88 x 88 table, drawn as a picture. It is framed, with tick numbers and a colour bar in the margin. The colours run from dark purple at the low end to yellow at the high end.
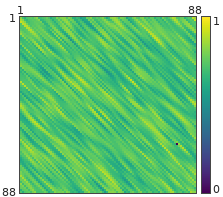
Grain: diagonal, down to the right. Odd rows or columns: none. Average level on the scale: 70%. Lone odd cells: 1, lower than its neighbours. Slope: none. Mirror symmetry: none.
